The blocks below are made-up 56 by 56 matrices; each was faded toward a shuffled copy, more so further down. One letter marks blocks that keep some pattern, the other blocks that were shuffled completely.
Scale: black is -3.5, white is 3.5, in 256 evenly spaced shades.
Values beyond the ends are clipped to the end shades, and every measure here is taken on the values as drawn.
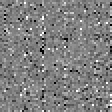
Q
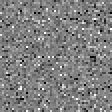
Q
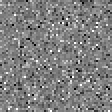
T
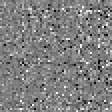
Q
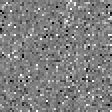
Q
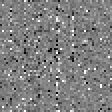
Q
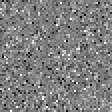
T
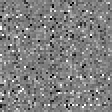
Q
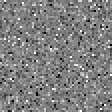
T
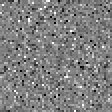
T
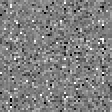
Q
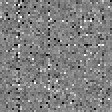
Q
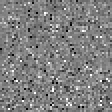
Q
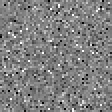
T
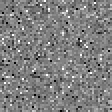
T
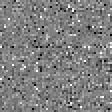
Q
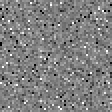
T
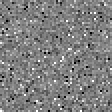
T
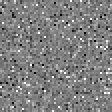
T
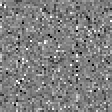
Q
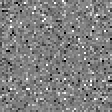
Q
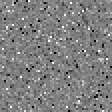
T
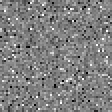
T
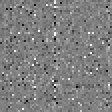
Q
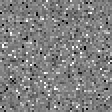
T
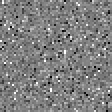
T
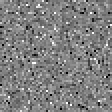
T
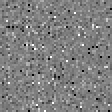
Q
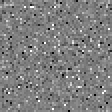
T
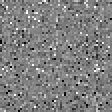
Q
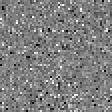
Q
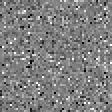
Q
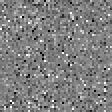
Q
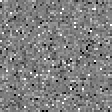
T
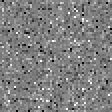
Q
